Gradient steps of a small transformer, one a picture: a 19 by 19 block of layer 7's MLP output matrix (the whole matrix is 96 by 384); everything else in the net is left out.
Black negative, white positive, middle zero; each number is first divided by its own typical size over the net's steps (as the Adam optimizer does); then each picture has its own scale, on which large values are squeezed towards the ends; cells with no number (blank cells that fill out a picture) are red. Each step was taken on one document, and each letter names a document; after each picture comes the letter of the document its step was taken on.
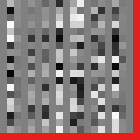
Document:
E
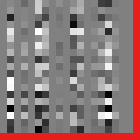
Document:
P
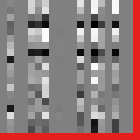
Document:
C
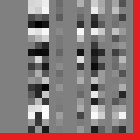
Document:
C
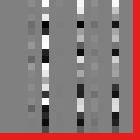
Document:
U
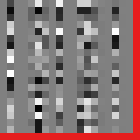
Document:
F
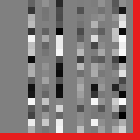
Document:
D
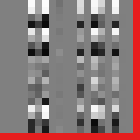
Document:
C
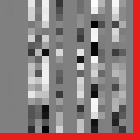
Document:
C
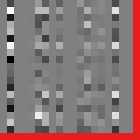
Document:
F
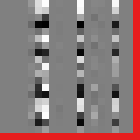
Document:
U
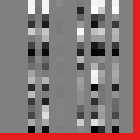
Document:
C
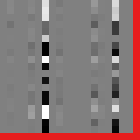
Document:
U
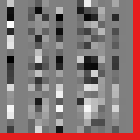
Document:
F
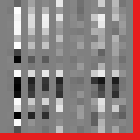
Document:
E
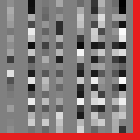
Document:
D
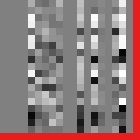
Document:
D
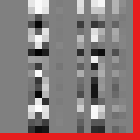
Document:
C
